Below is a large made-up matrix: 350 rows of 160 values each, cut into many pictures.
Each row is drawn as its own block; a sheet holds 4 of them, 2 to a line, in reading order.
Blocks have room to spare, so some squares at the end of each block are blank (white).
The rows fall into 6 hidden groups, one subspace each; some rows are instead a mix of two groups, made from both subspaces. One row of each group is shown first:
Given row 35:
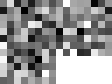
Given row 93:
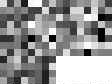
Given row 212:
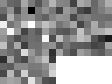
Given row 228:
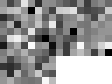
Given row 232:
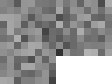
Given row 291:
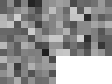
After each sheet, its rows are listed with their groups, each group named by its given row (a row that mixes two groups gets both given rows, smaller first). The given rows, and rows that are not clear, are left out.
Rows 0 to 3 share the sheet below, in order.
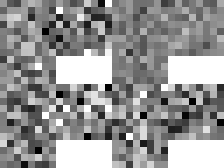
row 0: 232
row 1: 35
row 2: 232
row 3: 35
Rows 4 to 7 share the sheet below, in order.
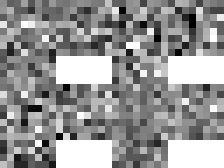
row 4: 212
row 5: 93
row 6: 35 and 232
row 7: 291
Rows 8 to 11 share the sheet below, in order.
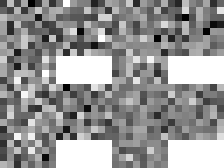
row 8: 35 and 93
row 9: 291
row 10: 35
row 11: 232
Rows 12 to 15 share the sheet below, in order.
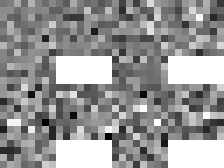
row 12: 232 and 291
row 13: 93
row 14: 228
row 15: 212
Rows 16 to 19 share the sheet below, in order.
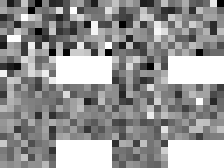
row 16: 228
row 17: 212 and 232
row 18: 93
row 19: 93
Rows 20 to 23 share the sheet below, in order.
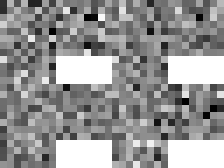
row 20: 93
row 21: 93
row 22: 35
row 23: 291
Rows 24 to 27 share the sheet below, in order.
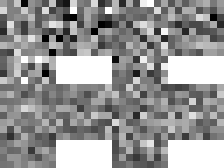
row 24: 291
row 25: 93 and 232
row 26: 212
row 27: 35
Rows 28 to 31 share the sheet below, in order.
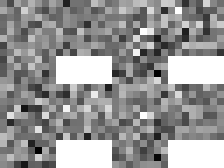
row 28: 35
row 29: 228
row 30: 232
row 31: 228
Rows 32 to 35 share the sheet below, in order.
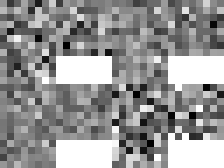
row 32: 228
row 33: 291
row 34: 93 and 291
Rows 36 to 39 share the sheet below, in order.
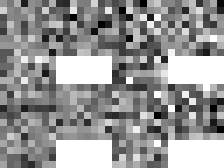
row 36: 291
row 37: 93 and 232
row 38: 212
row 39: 291
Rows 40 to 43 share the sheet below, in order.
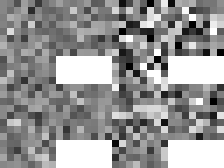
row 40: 212 and 232
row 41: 228
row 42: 228
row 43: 93 and 212
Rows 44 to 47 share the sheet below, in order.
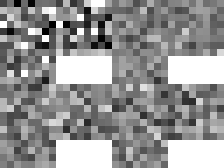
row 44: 291
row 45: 228
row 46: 228 and 291
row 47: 291
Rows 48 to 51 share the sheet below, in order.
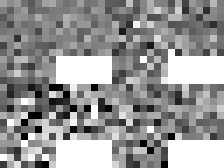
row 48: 232
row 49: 232
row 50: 228
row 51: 232
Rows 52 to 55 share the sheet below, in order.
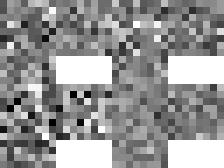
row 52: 212
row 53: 212
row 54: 291
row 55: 232
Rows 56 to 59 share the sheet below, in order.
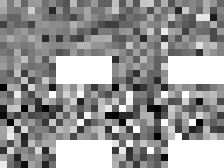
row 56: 212 and 291
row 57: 93
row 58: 212
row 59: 212 and 291
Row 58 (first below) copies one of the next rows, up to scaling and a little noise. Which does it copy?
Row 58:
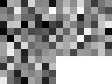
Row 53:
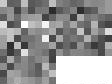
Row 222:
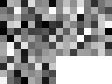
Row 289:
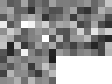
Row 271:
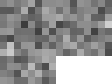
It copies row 222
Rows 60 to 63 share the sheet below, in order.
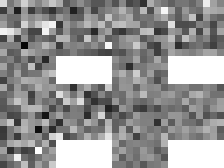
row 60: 212 and 291
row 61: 212 and 291
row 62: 232
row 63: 212
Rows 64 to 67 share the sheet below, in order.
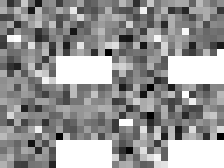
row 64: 228
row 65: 228
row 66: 232
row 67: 228
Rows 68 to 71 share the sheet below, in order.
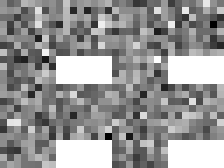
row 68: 228 and 291
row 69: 291
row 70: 228
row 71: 35
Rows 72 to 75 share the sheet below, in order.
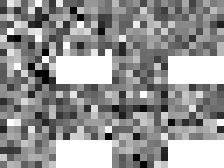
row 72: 228
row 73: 212
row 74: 228
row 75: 212
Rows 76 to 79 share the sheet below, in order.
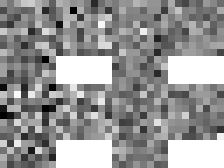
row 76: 291
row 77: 228
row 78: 212
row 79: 228
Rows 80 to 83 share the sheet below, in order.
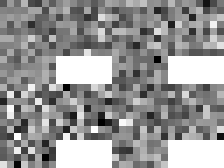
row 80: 93
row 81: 291
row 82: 35 and 93
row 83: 228
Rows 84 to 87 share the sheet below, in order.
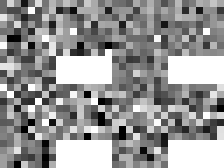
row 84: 228
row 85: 291
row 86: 93
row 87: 212
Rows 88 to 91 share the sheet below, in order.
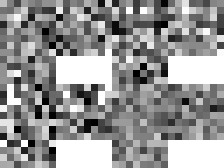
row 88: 232
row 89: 212
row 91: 291
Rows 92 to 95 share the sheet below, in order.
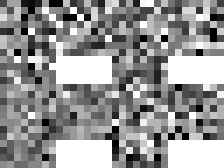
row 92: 35 and 291
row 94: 228
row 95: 35
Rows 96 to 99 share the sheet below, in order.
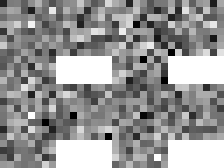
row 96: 212
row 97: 232
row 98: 228
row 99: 35 and 228
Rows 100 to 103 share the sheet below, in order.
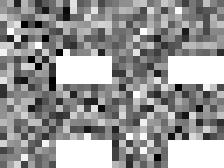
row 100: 232
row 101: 228
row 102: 93 and 228
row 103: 35
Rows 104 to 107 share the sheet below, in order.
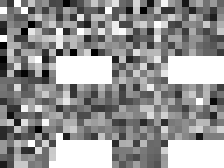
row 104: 35
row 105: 212
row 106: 232
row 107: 93
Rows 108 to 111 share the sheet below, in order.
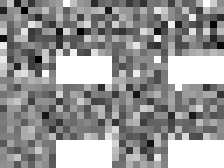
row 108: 35
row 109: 291
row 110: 232
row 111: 35
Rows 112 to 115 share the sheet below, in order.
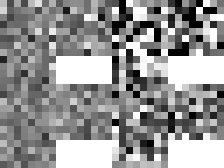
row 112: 93
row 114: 291
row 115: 35
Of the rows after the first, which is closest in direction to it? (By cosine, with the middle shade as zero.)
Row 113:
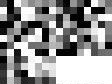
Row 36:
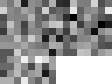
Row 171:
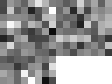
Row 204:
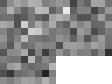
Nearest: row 36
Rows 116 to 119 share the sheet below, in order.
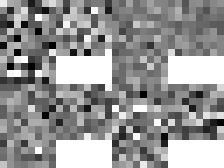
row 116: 232
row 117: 232
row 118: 212 and 232
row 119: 212
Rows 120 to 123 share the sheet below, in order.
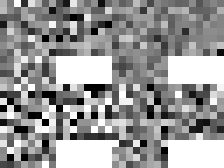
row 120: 291
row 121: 228
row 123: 93
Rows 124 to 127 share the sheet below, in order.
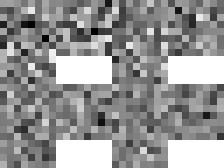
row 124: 212
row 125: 93
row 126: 93
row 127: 212
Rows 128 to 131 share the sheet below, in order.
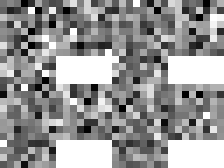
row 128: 228
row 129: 93 and 291
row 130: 93 and 291
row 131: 291
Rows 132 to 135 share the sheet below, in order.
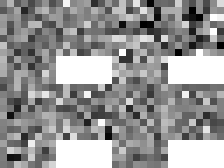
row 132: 35
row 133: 93
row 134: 212 and 232
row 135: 93 and 291
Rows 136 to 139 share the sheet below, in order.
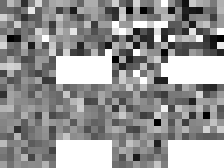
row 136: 228
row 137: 212
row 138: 93
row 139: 291
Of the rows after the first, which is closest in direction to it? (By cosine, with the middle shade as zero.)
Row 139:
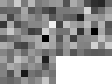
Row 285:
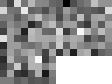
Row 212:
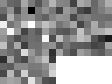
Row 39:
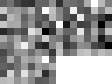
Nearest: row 285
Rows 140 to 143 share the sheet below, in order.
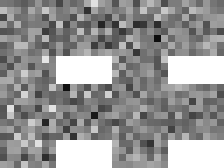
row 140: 291
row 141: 212
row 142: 35 and 291
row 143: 35
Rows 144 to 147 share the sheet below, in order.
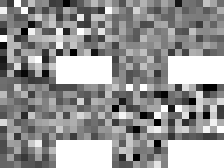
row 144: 35
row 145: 35
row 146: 35
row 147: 291
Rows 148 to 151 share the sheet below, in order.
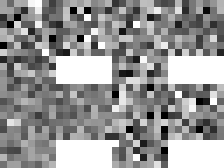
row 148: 291
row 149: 232
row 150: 228
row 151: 93
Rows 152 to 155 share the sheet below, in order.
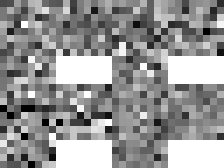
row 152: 232
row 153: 212
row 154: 212
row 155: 228
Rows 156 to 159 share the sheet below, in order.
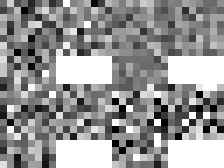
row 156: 35
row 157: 291
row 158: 35 and 212
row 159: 291
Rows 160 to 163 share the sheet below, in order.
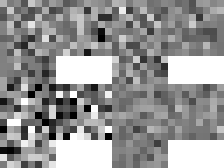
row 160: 93
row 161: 93 and 212
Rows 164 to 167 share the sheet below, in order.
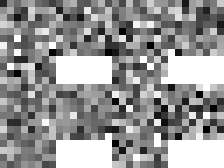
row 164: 232
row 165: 232
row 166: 228
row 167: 291
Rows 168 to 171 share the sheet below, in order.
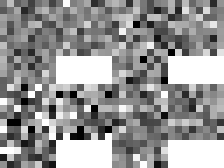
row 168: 35
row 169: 232
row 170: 228
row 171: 212
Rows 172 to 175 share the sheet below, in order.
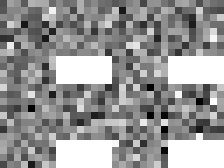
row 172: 212
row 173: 93
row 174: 212
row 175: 93
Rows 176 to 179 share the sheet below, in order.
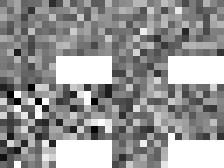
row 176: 35
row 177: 228
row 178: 93
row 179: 232
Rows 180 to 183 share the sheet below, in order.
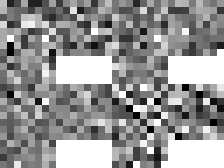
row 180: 212 and 228
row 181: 228
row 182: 93
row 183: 93 and 232
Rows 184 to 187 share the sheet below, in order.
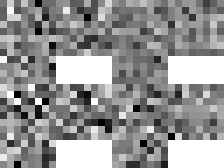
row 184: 93
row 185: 291
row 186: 93
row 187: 232
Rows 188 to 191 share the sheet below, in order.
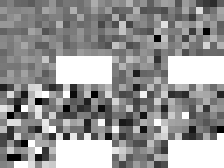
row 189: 291
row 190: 232
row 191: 228
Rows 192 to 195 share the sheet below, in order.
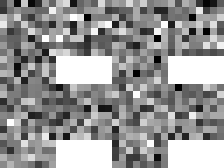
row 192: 291
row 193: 291
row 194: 228 and 291
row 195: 35
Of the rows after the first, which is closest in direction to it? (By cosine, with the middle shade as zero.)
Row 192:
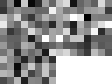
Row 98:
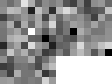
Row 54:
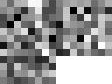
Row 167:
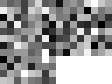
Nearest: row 98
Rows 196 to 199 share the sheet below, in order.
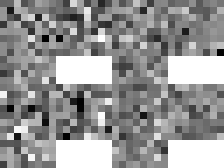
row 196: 93 and 291
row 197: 228
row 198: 93
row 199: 228
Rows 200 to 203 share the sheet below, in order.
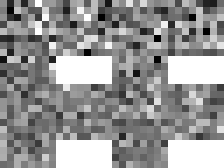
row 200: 93
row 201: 291
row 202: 35
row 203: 93
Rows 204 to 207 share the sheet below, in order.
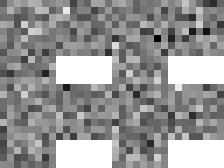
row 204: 228 and 232
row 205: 35 and 291
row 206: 35
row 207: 35
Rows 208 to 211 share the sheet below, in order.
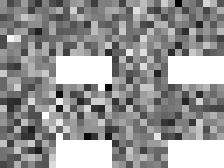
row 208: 228
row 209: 35
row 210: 232
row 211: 291
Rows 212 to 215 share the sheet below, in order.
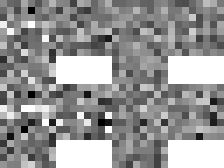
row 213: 35 and 291
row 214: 93 and 212
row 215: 93
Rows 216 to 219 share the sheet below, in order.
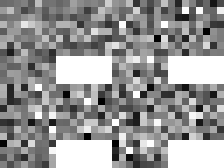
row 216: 212
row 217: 291
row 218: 93
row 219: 35 and 212
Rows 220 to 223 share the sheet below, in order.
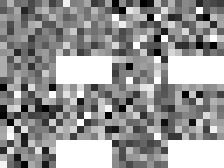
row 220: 35
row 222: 212
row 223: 291
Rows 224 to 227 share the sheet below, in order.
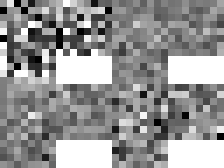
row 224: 35
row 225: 212
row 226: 228
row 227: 228
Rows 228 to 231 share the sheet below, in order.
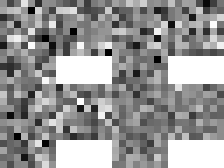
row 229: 291
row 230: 35 and 228
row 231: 35
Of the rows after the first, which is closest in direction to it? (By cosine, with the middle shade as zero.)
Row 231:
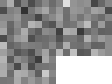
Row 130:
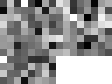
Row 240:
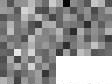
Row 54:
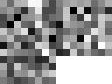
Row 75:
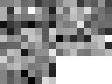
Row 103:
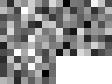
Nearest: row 130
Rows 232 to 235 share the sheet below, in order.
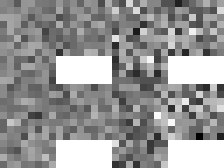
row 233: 35
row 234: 228
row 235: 232 and 291
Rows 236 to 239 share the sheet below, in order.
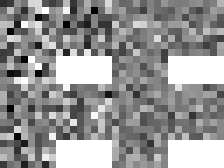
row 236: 232
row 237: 212
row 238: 93 and 291
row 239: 35
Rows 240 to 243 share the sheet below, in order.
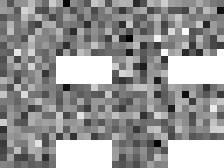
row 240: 35
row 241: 228 and 232
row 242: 35
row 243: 291
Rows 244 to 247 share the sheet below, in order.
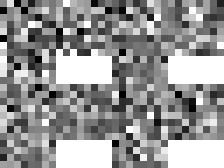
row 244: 35
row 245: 93
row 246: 212
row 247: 93
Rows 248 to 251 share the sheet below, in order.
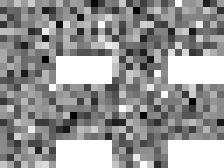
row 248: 291
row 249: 35
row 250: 35 and 228
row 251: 35 and 212
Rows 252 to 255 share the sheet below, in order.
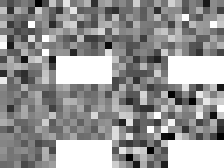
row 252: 212 and 228
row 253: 291
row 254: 212 and 291
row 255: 232
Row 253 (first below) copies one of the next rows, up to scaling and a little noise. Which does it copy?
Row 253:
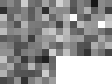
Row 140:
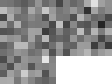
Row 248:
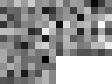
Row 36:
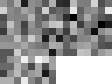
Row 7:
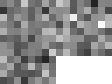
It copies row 7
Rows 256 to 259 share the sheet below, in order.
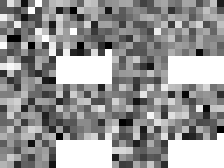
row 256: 228
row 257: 232
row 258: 232
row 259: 228
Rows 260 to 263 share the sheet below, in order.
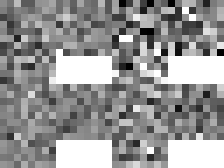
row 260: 232
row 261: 228
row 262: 35 and 212
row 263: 232
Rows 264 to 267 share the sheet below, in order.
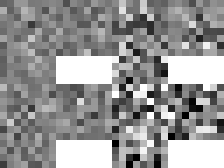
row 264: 35 and 93
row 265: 93 and 212
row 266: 35 and 212
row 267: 35 and 93
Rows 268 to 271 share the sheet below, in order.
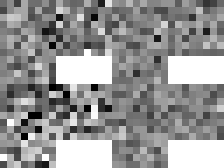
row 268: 93 and 232
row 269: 291
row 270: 228
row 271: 212
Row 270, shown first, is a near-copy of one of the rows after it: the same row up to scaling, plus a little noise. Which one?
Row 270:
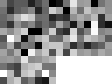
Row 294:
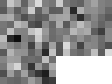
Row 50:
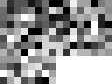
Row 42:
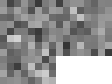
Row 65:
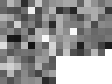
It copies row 50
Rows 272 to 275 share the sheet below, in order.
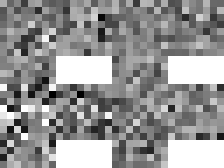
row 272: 93 and 228
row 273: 93 and 291
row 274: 212
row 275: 228 and 232
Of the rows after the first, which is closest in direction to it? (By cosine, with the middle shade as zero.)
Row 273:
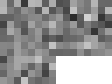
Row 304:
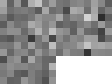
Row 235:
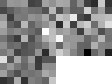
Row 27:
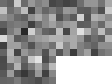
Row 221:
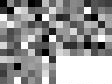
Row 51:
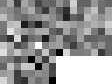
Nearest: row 304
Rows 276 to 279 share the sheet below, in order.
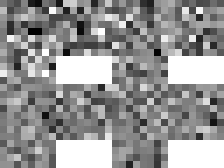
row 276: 93 and 228
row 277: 291
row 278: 232
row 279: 93
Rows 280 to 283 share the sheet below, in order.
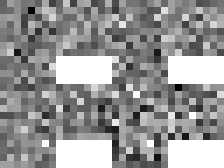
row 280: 35 and 212
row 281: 212 and 291
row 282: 291
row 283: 35
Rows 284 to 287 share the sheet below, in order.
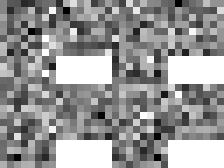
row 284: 228
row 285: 35
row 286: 93 and 232
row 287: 228
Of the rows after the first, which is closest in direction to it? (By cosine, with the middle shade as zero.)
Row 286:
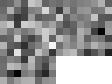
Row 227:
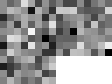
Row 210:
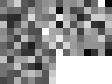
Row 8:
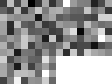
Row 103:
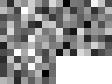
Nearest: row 210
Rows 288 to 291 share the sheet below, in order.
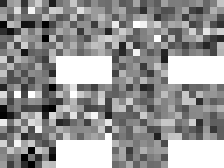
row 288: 212
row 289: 212
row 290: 212
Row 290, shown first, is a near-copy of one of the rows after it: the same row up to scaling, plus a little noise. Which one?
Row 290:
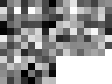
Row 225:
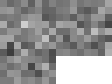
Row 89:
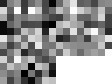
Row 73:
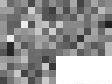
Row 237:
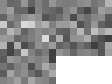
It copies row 89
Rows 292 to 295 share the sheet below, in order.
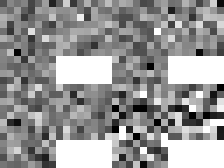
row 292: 35 and 291
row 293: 232
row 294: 228
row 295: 212
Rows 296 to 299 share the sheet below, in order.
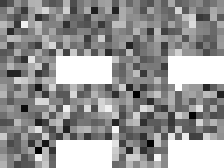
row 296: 232
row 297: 93
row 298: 228 and 232
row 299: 35
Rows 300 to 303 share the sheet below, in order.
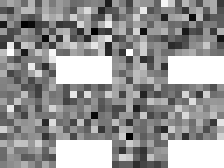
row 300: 212
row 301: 35
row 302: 291
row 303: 35 and 232
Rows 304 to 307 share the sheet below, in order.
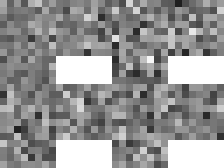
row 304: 93
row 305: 35
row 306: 93
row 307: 212
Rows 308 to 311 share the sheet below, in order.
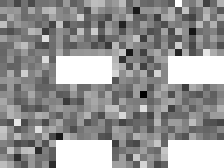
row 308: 291
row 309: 35 and 93
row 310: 232
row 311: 212
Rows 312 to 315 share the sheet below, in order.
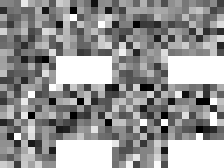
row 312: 291
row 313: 212
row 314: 35
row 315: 93
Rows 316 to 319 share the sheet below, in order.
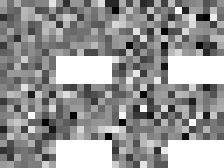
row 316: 35 and 232
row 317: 93
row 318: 228
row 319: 212 and 291
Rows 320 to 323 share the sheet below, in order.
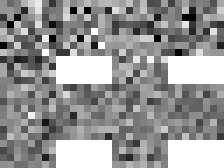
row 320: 291
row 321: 93 and 291
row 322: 228
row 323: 232
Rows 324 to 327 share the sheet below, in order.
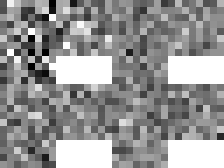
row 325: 35
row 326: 228 and 291
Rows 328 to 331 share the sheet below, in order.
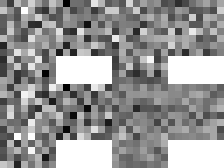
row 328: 35
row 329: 35
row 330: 35
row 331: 212
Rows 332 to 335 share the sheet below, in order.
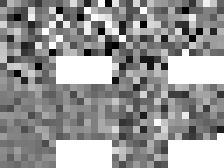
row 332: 232
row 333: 212 and 291
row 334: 291
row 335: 228
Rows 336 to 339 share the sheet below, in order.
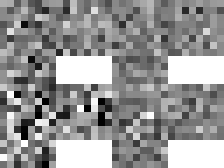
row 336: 232
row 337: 291
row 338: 93 and 228
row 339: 93 and 228
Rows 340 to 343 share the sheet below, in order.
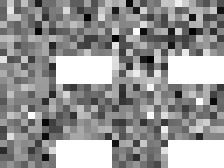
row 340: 93
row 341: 35
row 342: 228
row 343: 93
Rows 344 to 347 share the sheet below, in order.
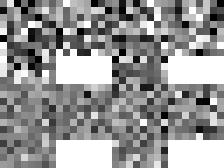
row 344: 35
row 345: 93
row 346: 291
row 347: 93
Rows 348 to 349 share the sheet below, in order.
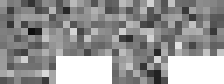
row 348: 228 and 232
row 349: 228
